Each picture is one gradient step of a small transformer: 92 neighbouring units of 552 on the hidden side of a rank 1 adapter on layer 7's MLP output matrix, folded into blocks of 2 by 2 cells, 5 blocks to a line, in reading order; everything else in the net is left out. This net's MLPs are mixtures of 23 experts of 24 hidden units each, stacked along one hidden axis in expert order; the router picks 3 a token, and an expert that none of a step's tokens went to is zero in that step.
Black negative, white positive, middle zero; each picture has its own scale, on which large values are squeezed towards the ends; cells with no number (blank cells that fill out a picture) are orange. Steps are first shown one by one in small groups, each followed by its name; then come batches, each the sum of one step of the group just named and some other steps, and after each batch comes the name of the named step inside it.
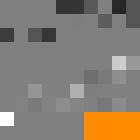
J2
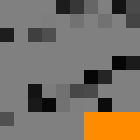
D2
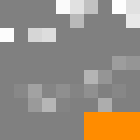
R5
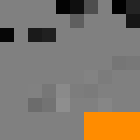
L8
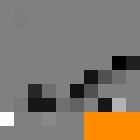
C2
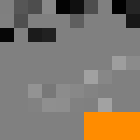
L8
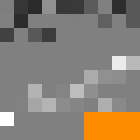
J2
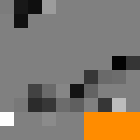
C2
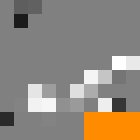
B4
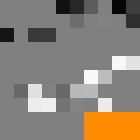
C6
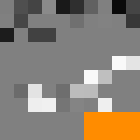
C6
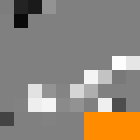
B4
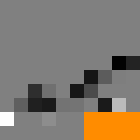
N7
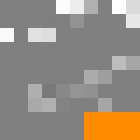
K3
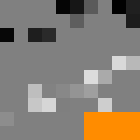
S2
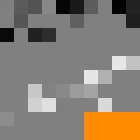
S2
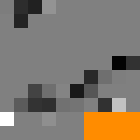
N7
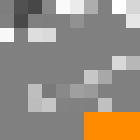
K3
